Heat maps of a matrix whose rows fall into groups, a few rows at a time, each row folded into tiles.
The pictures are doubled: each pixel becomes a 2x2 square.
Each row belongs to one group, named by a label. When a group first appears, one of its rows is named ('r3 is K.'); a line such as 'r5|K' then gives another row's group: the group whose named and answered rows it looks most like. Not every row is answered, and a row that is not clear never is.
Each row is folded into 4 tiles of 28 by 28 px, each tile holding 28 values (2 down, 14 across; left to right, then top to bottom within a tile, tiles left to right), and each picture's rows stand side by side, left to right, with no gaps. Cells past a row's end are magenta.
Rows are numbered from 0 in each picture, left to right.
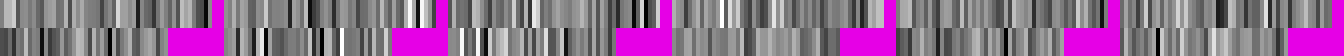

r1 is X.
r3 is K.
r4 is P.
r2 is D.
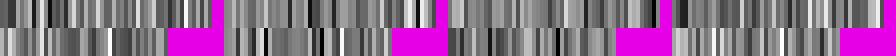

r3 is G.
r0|G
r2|P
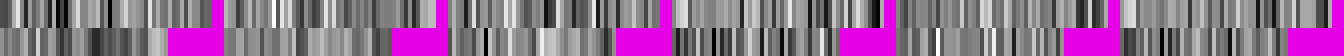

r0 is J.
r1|K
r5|P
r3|P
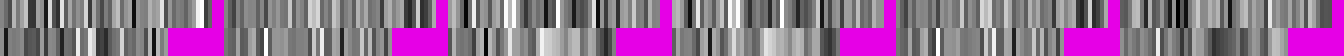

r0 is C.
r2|K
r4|D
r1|D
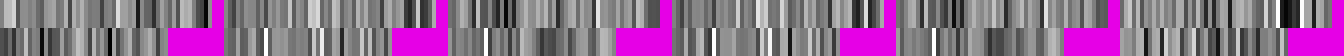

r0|P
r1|D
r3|D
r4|J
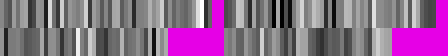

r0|C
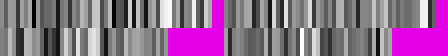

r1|C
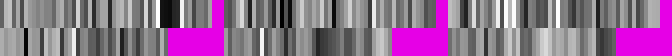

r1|J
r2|K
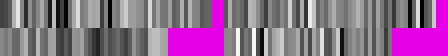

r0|J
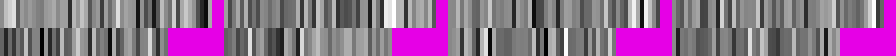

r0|P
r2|X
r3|C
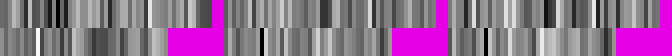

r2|K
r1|K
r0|J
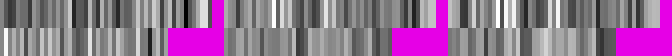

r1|K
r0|G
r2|K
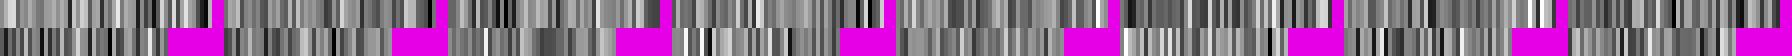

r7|G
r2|J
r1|P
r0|P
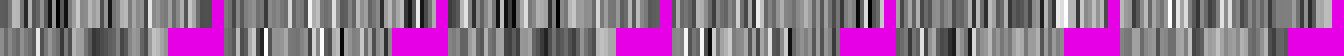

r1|D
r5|K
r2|J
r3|D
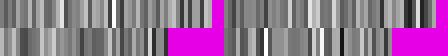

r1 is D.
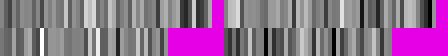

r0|D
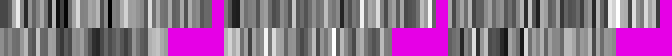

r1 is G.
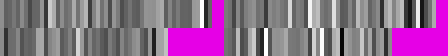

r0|C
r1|D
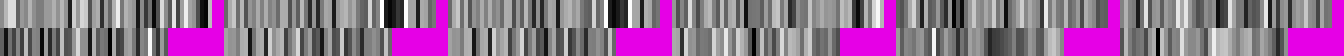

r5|K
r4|J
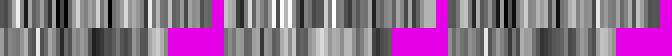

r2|J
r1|K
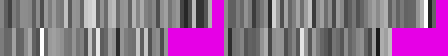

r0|D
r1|C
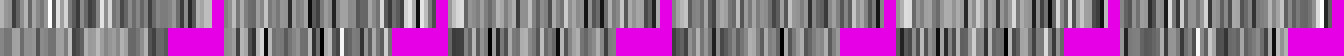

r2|P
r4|P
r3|P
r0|K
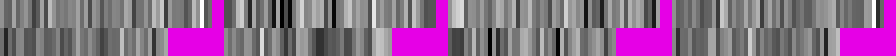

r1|J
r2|P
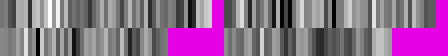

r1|J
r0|K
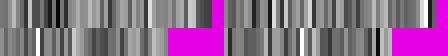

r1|C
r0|J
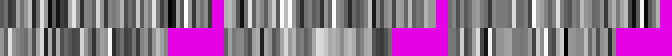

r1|K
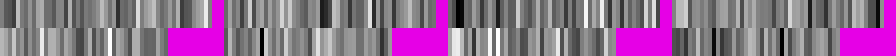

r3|P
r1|K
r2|G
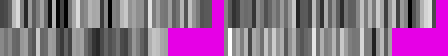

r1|G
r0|J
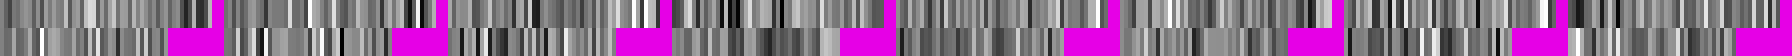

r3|J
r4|C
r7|G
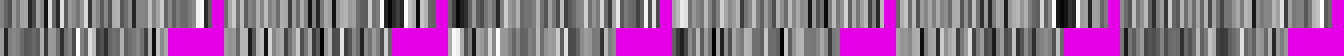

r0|C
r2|G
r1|X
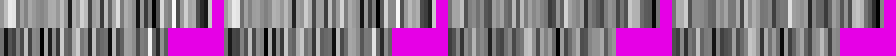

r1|P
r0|P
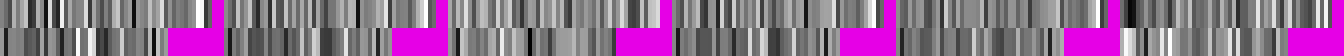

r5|G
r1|C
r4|C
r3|C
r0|C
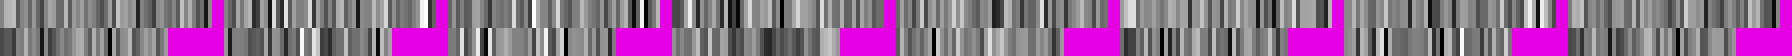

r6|X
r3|J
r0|P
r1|C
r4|K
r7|P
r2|D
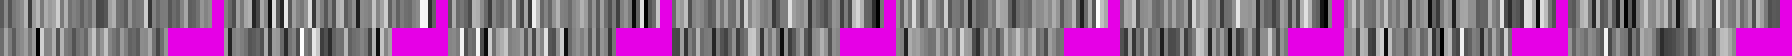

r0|K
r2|D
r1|C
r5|P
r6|X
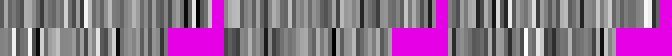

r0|D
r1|P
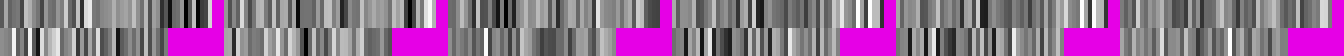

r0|D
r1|G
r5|G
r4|X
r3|X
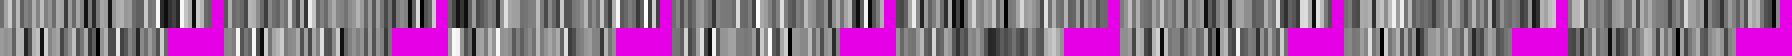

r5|X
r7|P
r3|D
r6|K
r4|J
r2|G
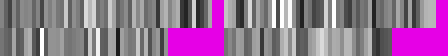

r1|K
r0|D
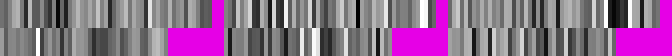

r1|C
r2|X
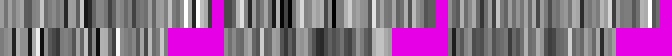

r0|X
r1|J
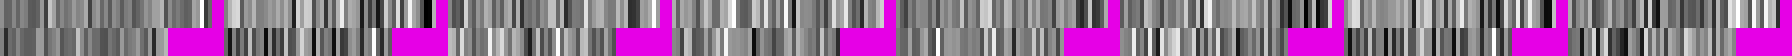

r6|P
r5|D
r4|D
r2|G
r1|P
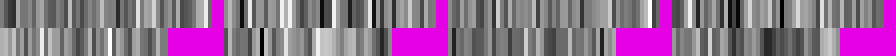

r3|J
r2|C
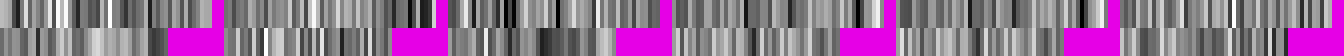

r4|G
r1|D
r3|G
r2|J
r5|G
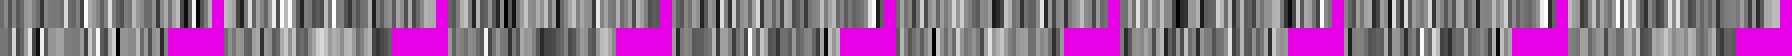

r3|C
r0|D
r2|J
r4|K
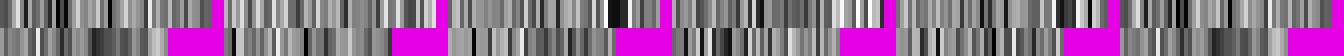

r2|X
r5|J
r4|X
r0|J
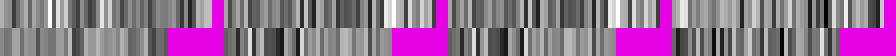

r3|P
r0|K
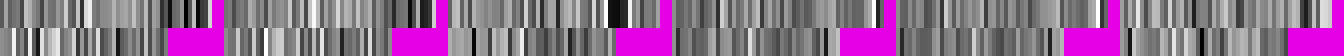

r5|G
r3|C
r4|C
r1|D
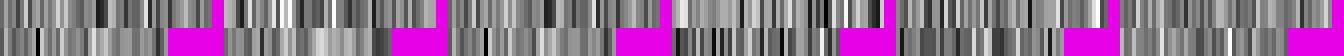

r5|G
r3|P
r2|K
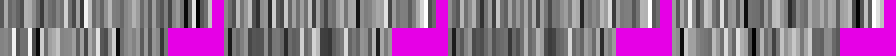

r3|G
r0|D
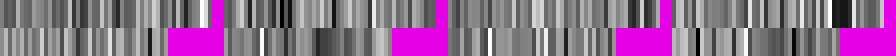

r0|G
